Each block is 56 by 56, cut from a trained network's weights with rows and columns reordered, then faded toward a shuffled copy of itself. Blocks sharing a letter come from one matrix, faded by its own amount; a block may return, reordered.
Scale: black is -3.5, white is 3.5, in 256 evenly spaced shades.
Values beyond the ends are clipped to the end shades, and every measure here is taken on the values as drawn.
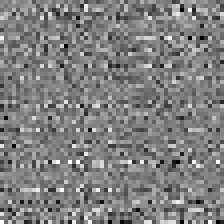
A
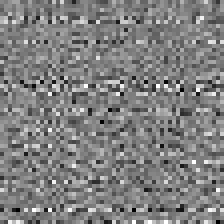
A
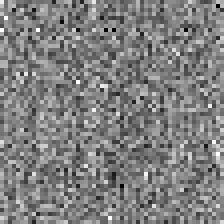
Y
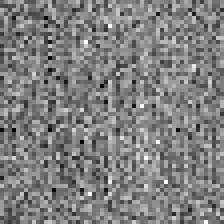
Y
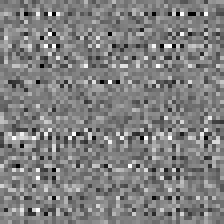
A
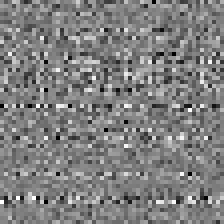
A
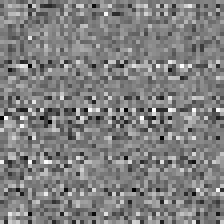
A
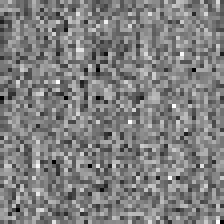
Y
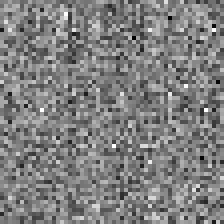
Y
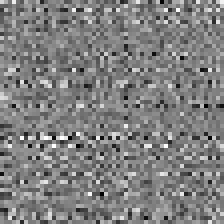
A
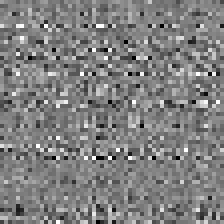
A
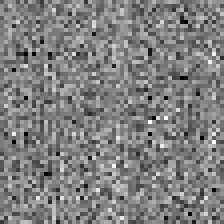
Y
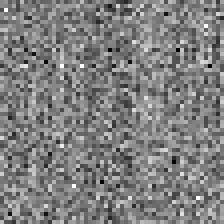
Y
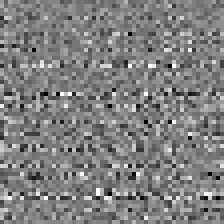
A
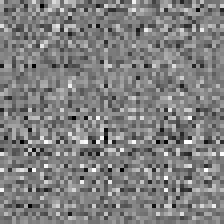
A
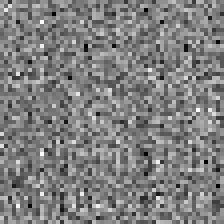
Y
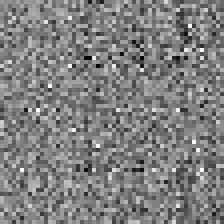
Y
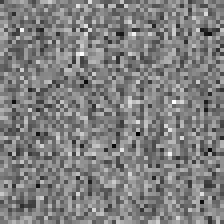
Y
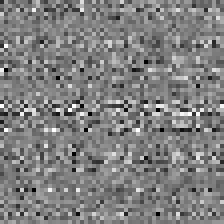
A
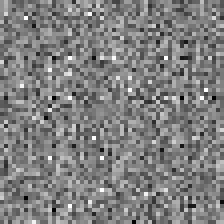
Y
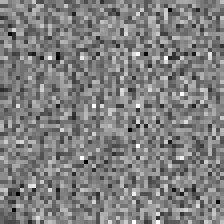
Y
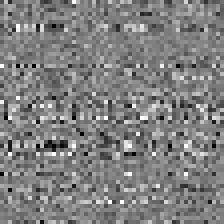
A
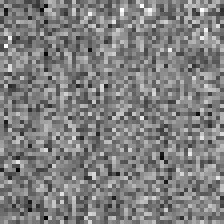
Y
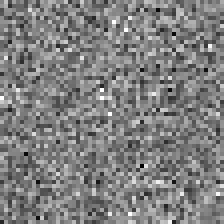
Y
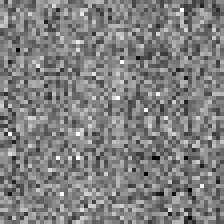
Y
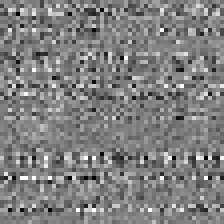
A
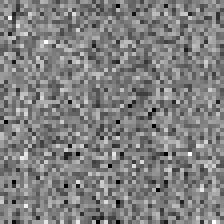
Y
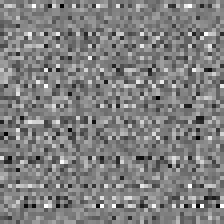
A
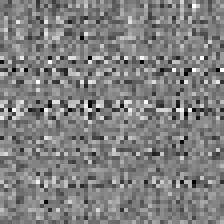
A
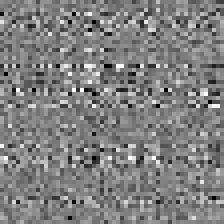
A
